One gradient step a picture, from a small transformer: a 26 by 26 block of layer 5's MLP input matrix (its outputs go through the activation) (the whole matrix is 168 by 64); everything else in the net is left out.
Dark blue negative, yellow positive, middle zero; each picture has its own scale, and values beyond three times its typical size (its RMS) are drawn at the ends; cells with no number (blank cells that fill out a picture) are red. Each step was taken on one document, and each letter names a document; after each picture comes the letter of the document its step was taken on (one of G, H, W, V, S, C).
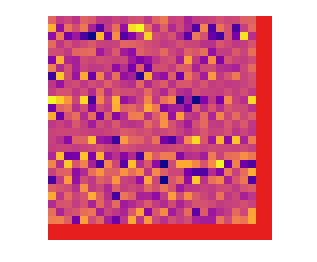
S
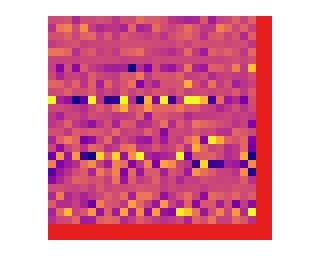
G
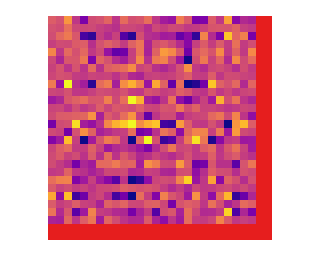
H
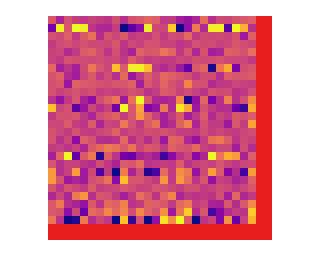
G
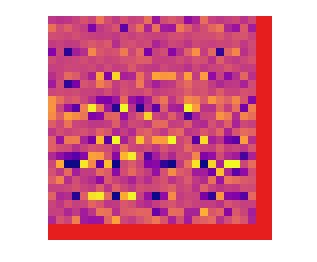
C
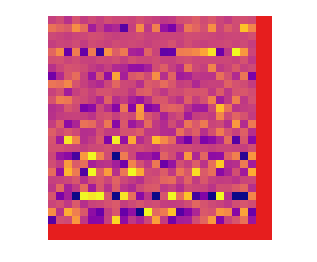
C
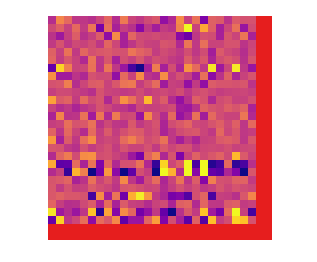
S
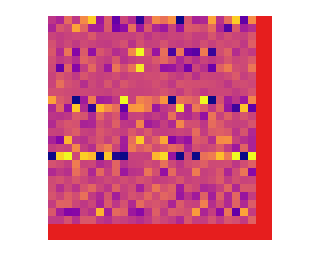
G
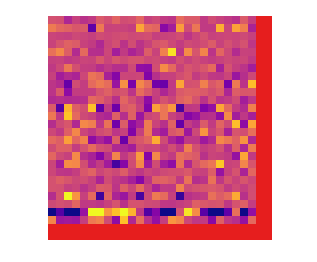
C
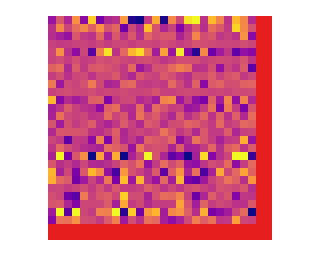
G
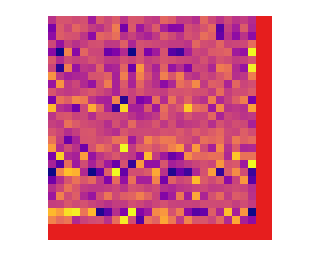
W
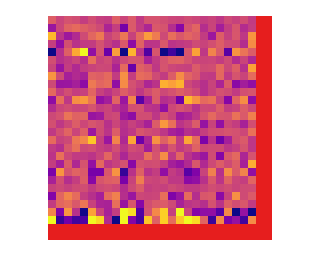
W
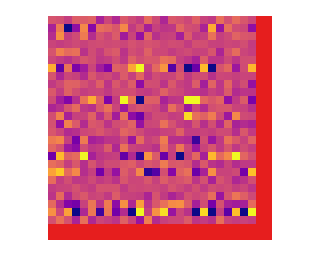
G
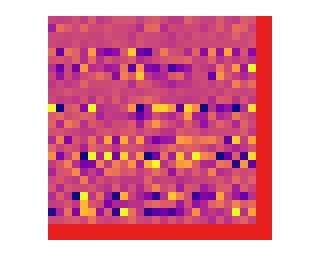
C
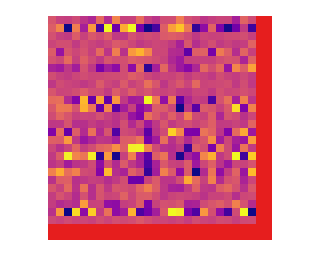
H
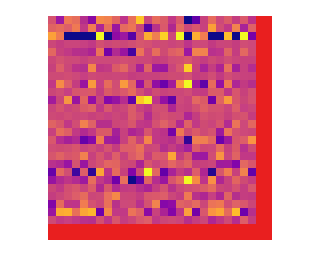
H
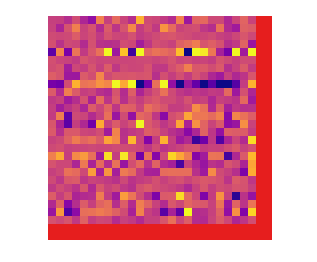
C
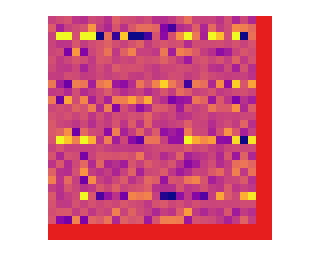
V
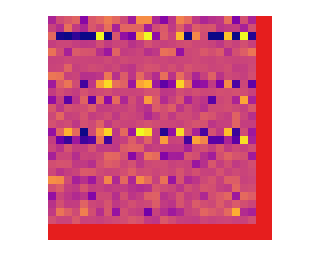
H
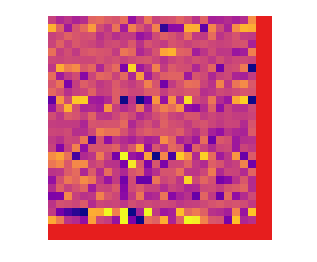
W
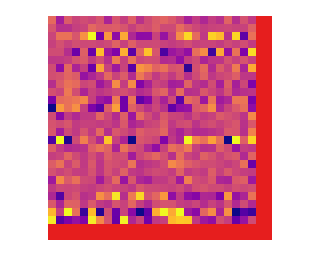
W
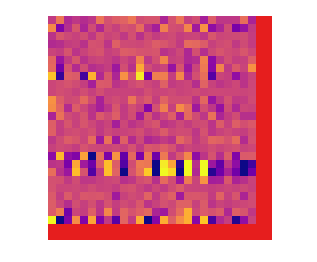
S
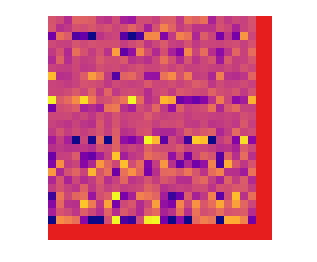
V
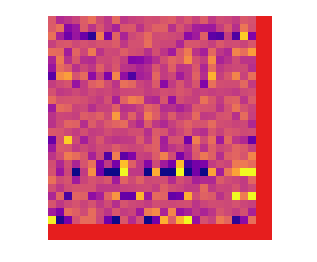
S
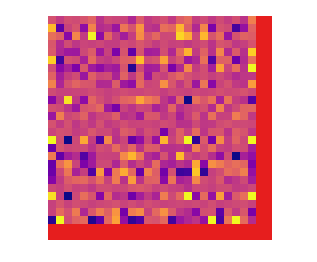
S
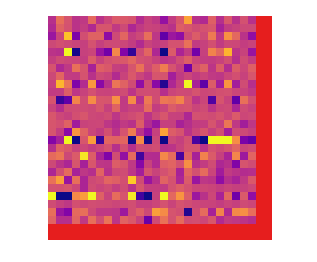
V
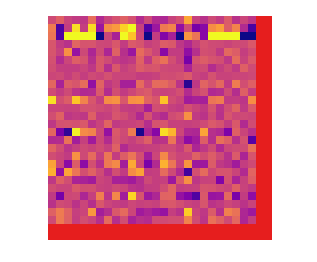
V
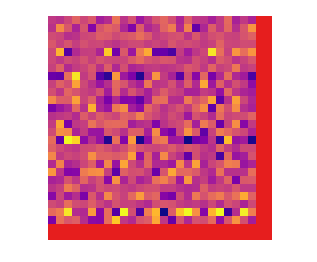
C
